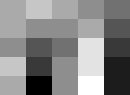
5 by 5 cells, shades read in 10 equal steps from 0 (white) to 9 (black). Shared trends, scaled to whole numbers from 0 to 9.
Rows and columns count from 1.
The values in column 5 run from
5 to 8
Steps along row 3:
up down down up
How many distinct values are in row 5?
5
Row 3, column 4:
1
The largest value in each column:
4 9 5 4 8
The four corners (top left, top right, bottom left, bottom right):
3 5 3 8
